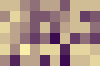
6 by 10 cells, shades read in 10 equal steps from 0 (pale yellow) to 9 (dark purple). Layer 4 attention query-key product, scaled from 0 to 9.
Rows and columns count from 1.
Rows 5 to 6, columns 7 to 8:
8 1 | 9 2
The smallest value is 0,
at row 5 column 3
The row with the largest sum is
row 4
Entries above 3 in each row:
3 7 4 7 2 4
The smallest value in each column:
1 1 0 3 1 1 2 1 1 1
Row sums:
31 44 34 52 22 42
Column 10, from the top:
2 6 5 7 2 1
